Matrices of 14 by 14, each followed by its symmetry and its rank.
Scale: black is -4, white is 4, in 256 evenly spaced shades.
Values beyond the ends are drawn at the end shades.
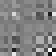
symmetric, rank two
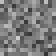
neither, full rank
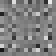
antisymmetric, rank two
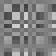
symmetric, rank one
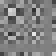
symmetric, rank two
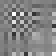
symmetric, rank two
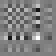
symmetric, rank one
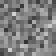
neither, full rank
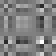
symmetric, rank one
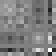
symmetric, rank two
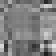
antisymmetric, rank two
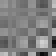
symmetric, rank one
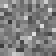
neither, full rank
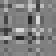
antisymmetric, rank two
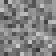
neither, full rank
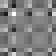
symmetric, rank one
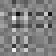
antisymmetric, rank two
